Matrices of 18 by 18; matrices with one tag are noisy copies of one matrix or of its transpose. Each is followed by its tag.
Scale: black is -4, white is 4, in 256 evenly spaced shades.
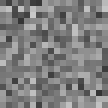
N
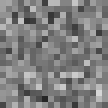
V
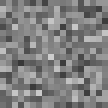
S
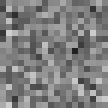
N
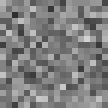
V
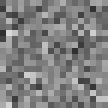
N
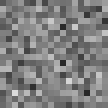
S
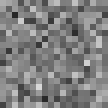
V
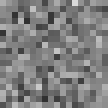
V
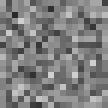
V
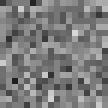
N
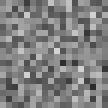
S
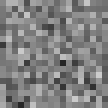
S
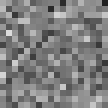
V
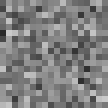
N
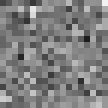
N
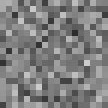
V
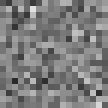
N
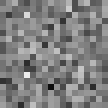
S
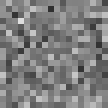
V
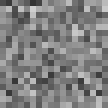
N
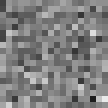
N
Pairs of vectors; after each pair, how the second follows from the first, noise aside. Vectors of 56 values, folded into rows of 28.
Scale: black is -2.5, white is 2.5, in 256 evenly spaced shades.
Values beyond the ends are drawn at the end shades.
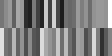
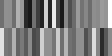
copied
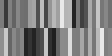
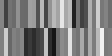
copied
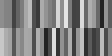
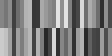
copied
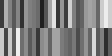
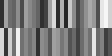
copied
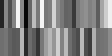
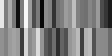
negated
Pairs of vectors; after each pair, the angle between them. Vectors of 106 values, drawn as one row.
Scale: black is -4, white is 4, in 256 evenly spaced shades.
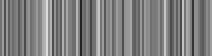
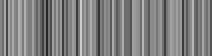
nearly opposite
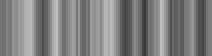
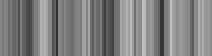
nearly opposite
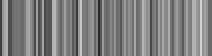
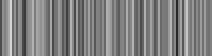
orthogonal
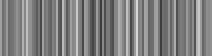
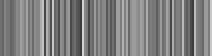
orthogonal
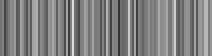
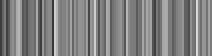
orthogonal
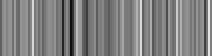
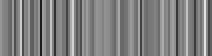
partly opposed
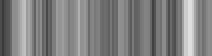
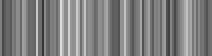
partly aligned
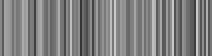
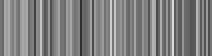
nearly parallel
